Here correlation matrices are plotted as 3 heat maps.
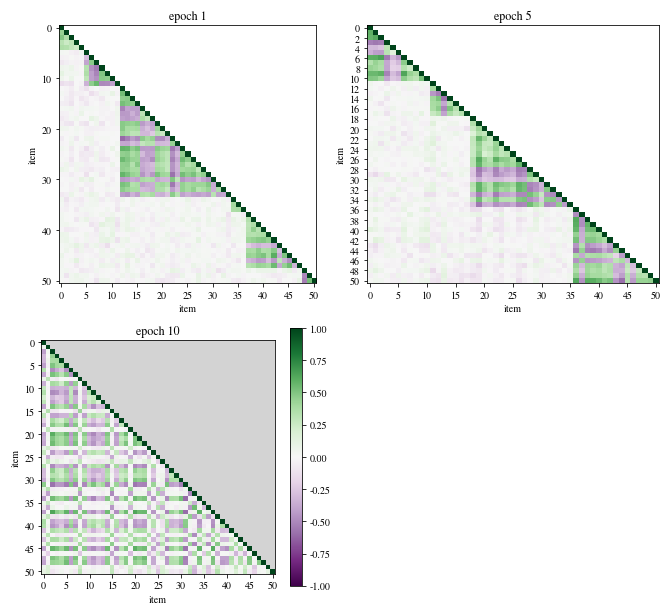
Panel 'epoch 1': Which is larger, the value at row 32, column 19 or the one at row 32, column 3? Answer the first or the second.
the first
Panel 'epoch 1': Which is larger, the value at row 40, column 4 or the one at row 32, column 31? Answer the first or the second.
the second
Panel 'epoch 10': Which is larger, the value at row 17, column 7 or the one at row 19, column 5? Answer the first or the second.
the first
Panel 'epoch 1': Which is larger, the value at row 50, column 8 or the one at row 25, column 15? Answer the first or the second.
the second
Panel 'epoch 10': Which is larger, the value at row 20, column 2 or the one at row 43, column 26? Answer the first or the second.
the first
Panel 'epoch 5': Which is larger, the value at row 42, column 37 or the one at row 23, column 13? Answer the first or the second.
the second
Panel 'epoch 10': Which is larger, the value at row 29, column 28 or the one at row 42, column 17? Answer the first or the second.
the first
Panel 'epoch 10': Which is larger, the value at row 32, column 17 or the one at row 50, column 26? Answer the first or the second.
the second
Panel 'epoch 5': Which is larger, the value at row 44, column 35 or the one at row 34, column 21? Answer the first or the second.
the second
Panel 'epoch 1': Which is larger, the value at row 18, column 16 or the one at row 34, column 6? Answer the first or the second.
the first
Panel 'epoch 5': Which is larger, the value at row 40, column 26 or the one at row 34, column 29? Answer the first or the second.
the first
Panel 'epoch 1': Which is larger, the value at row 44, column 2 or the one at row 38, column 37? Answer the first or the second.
the second
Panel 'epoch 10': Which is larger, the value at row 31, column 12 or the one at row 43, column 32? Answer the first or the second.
the first
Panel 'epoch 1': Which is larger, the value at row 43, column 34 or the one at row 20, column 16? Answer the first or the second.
the first
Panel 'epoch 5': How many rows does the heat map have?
51
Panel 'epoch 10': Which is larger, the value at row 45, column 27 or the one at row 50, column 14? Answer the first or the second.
the second
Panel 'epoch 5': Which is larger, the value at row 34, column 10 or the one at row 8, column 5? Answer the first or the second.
the first
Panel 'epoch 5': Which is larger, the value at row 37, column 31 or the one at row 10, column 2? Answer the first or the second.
the second
